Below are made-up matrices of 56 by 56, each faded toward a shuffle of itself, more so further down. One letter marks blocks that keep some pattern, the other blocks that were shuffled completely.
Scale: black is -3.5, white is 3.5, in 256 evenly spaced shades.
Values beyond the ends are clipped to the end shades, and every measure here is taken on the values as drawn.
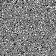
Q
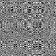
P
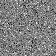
Q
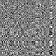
P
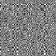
P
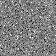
Q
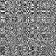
P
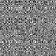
P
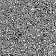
Q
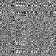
P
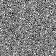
Q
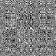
P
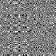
P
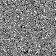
Q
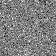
Q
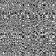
P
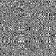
P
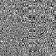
P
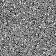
Q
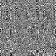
P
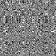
P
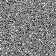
Q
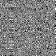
P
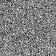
Q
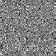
P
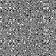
P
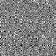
P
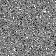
Q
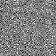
P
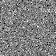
Q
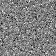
Q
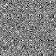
P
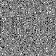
P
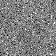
Q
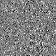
P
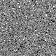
Q
